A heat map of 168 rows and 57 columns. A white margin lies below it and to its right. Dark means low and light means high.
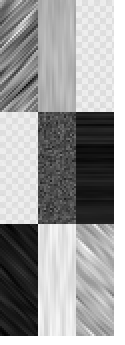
The table splits into 3 rows of 3 panels. Panel 1,1: middling, slanting up to the right, strong in contrast. Panel 1,2: high, streaked downward, faint in contrast. Panel 1,3: very high, checkered, faint in contrast. Panel 2,1: very high, checkered, faint in contrast. Panel 2,2: low, fine-grained. Panel 2,3: very low, streaked across, faint in contrast. Panel 3,1: very low, slanting down to the right, faint in contrast. Panel 3,2: very high, streaked downward, faint in contrast. Panel 3,3: high, slanting down to the right.
